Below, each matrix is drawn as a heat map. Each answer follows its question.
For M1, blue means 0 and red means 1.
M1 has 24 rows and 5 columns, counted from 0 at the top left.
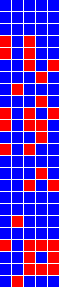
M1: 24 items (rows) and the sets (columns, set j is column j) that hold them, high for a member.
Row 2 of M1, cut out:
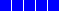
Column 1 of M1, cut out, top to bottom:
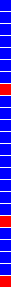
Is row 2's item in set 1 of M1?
no
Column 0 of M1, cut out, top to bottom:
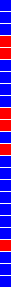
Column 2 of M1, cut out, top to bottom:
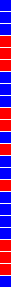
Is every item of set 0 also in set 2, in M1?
yes
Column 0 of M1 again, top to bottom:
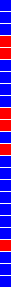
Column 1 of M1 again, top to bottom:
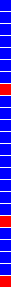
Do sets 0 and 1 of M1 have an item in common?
no
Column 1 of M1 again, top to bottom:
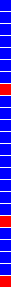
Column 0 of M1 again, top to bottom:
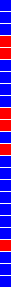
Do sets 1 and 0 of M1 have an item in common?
no
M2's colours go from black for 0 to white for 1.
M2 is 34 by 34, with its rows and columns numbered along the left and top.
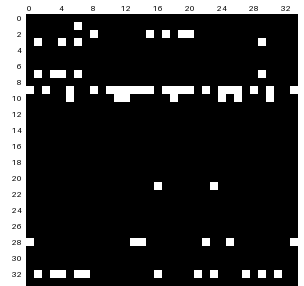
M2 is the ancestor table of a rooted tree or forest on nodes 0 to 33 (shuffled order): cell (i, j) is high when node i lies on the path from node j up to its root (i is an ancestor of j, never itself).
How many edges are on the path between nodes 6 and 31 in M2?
5
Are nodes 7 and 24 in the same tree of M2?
no
